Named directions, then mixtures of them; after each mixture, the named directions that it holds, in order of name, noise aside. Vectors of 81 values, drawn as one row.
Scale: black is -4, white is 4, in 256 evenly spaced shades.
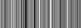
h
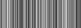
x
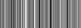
h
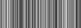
x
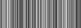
x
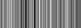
h, x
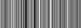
h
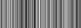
h, x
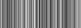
h, x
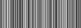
h, x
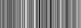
h, x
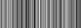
h, x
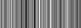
h, x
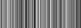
h, x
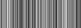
x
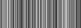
x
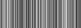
x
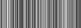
x
